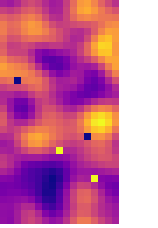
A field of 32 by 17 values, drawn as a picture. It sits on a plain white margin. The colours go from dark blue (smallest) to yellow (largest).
No single row or column stands out from its neighbours. Four lone cells stand out: two far higher and two far lower than their neighbours. The texture is blotchy. The ninth with the lowest average is the bottom middle.
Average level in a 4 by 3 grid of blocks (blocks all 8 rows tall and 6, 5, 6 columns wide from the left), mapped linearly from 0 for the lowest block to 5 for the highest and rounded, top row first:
435 | 312 | 334 | 102
